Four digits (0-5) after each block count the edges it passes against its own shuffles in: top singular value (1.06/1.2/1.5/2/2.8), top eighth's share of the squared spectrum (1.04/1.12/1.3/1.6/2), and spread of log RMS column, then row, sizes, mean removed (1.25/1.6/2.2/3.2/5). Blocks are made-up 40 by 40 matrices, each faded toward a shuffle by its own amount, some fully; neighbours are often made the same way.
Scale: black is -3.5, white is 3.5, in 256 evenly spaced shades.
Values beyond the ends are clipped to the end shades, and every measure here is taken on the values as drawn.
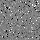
0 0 0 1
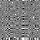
4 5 2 3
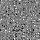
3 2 0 1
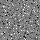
0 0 0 0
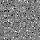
3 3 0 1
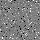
0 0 0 0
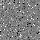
1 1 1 0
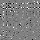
4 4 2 2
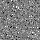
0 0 0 0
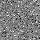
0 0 0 0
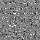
1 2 1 2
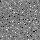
0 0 0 0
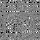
2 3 2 2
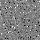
0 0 0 0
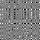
4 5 3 3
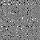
3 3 1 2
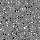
1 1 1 0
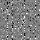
3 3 2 0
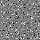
2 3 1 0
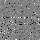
2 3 0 1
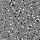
1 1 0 0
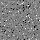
0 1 0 0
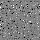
1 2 0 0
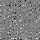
3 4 2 2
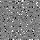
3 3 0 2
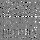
3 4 1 2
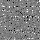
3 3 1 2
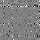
3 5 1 2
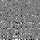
3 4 2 3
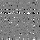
3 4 1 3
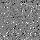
2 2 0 1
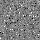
1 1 0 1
